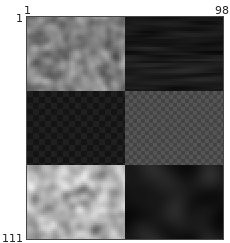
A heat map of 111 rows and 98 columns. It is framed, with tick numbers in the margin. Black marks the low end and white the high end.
The table splits into 3 rows of 2 panels. Panel 1,1: middling, blotchy. Panel 1,2: very low, streaked across, faint in contrast. Panel 2,1: very low, checkered, faint in contrast. Panel 2,2: low, checkered, faint in contrast. Panel 3,1: high, blotchy. Panel 3,2: very low, smooth, faint in contrast.
